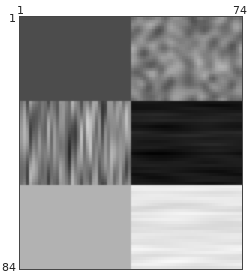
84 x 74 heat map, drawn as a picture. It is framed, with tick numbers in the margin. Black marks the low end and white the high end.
The table splits into 3 rows of 2 panels. Panel 1,1: low, flat. Panel 1,2: middling, blotchy. Panel 2,1: middling, streaked downward, strong in contrast. Panel 2,2: very low, streaked across, faint in contrast. Panel 3,1: high, flat. Panel 3,2: very high, streaked across, faint in contrast.
